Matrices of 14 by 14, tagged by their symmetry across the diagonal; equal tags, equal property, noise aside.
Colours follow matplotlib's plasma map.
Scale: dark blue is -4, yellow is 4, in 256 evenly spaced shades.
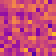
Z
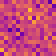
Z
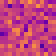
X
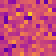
X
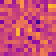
X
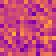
Z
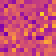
X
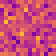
X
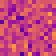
X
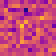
X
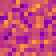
Z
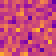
Z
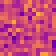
Z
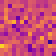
X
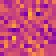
Z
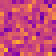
Z
